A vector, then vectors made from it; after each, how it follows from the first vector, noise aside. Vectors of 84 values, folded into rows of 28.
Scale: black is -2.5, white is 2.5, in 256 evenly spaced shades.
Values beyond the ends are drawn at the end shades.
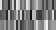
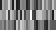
negated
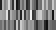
negated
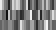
sign-scrambled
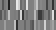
partly zeroed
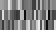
reversed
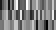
sign-scrambled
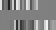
partly zeroed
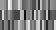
reversed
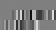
partly zeroed
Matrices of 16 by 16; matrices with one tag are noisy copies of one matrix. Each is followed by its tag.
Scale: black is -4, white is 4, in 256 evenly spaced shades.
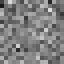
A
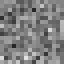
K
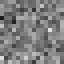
K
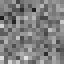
K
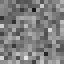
K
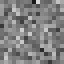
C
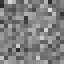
A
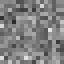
K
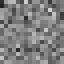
A
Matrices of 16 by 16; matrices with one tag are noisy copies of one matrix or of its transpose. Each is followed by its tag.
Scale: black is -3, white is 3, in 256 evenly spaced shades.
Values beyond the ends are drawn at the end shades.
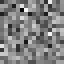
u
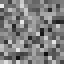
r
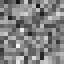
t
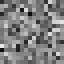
u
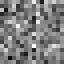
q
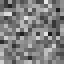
q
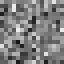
q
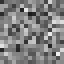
u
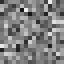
u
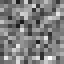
t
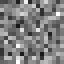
t
